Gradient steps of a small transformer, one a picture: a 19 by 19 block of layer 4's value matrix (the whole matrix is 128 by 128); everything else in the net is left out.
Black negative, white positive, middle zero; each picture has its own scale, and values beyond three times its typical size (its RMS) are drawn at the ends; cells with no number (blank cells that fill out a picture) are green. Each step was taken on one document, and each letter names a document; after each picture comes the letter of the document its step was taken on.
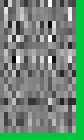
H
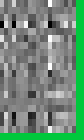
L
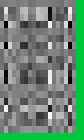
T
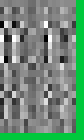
L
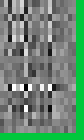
H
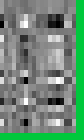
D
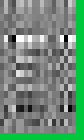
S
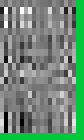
H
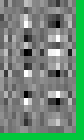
L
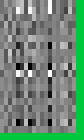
H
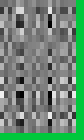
H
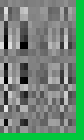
T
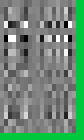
D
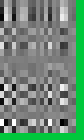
L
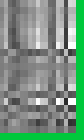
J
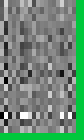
S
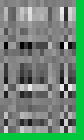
T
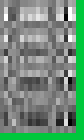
J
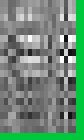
J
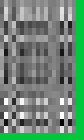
S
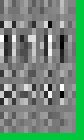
L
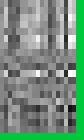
J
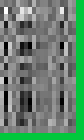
S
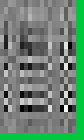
T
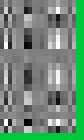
D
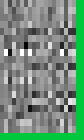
S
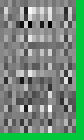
H
